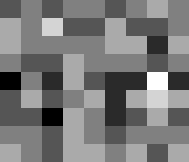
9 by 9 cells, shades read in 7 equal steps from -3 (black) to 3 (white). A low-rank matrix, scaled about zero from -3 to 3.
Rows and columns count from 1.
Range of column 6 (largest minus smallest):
3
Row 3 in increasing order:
-2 0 0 0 0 1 1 1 1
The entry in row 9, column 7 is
1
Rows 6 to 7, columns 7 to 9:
1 2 1 / -1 1 -1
